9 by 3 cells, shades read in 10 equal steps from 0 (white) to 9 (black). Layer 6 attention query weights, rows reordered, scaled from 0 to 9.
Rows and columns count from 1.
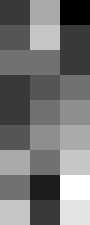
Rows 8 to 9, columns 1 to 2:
5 8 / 2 7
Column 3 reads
9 7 7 5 4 3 2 0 1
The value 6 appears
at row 2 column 1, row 4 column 2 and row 6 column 1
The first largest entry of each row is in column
3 3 3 1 1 1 2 2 2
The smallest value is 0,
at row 8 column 3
